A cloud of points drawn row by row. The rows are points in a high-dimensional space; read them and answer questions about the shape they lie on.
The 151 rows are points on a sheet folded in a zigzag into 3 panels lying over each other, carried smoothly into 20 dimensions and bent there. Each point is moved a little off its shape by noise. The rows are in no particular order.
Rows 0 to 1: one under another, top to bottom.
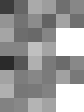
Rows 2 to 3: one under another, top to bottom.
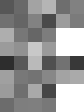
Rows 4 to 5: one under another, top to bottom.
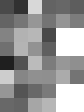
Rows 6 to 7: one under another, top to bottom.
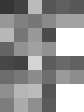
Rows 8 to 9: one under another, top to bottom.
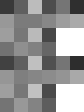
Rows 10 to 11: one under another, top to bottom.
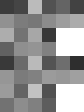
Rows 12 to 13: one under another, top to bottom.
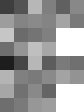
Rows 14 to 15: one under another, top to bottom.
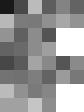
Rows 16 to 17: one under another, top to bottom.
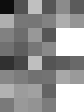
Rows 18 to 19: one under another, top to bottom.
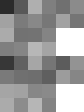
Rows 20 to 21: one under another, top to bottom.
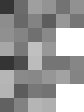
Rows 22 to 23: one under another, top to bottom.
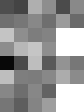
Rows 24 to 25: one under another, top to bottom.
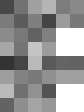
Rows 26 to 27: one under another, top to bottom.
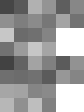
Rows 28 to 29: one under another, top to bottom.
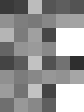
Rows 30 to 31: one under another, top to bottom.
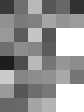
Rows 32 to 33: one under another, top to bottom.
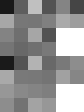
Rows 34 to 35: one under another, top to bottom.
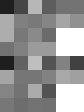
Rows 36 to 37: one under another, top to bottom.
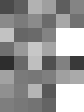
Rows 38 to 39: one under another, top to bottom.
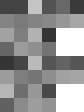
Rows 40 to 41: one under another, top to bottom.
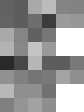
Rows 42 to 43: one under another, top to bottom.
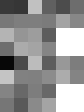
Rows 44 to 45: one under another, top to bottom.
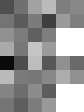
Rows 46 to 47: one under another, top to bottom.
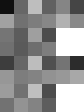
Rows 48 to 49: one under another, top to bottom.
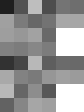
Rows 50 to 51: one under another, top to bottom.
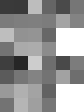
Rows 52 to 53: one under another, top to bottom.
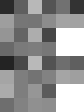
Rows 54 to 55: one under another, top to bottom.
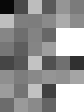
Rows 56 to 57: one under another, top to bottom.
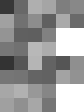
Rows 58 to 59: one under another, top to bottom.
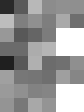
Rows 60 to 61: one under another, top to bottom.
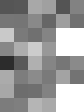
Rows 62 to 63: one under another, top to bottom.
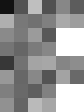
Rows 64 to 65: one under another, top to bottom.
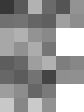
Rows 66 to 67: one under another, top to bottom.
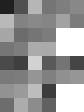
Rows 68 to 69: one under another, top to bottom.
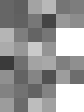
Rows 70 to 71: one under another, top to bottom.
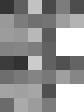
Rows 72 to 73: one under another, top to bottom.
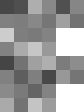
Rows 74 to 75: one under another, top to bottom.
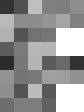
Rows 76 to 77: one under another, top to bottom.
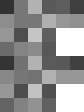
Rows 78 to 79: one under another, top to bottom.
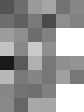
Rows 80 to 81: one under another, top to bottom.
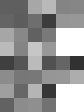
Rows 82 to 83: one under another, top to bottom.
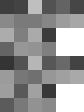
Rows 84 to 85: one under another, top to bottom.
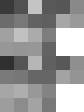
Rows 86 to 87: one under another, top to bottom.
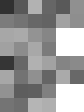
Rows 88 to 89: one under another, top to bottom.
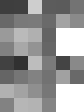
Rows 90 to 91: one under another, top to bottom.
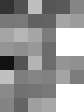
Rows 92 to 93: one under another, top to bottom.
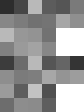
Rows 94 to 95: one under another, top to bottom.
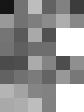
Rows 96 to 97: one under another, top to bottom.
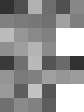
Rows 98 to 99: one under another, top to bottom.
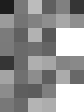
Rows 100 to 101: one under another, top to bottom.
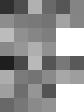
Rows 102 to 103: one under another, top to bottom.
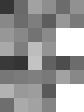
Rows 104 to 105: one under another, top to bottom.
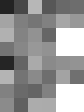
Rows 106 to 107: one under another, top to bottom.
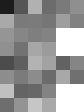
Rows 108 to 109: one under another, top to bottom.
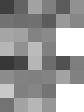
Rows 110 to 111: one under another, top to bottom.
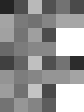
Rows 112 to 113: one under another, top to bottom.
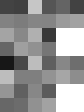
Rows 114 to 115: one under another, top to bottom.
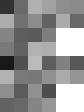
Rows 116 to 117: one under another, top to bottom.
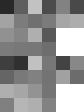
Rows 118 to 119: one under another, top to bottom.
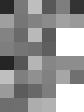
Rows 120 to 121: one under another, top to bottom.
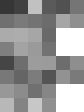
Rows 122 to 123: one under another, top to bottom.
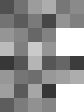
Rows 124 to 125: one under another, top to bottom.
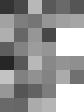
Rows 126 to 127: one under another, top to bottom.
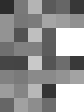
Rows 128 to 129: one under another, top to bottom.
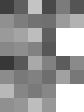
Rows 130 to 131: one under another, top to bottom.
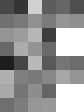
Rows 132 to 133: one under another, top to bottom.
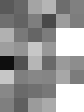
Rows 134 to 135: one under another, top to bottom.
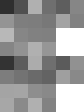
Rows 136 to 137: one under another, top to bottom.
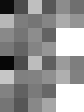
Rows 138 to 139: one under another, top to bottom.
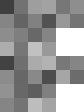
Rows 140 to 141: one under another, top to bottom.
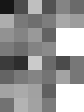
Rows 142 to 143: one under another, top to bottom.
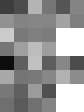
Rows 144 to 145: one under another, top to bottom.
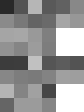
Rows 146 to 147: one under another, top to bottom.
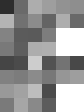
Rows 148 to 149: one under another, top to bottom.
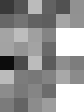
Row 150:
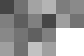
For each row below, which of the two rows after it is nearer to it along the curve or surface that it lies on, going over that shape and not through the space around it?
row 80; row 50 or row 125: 125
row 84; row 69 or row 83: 69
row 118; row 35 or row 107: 35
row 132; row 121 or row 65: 65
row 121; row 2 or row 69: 69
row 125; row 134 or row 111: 134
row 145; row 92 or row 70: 92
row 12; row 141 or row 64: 141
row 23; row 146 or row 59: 59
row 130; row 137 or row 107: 107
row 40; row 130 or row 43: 43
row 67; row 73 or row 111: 111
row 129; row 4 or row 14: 14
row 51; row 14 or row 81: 81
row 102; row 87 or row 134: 87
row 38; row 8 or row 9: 9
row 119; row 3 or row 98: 3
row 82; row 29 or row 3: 29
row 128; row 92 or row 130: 92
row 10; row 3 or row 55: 55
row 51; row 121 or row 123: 123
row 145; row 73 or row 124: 124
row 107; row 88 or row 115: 88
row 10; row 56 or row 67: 67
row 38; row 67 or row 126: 67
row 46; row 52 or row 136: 136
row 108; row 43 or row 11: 43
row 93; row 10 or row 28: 10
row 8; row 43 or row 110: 110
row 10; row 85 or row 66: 66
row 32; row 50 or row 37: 37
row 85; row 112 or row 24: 24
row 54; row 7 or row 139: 139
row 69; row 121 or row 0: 121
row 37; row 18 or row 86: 86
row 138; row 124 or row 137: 137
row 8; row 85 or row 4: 4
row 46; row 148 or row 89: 148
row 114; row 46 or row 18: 18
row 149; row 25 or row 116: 116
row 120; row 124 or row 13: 13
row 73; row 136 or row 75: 136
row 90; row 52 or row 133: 133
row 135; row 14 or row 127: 14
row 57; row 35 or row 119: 35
